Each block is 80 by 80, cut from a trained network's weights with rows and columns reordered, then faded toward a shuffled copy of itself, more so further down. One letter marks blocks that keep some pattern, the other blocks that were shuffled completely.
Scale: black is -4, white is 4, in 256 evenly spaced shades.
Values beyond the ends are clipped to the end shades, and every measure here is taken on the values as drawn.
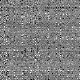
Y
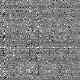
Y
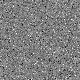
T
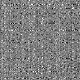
Y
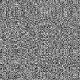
Y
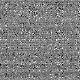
Y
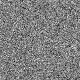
T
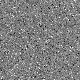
T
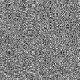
Y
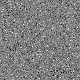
T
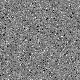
T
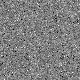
T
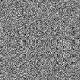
Y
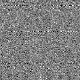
Y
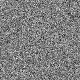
T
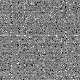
Y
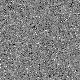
T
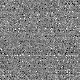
Y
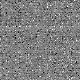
Y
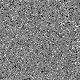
T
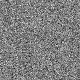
T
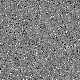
T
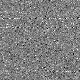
Y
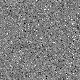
T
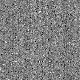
Y
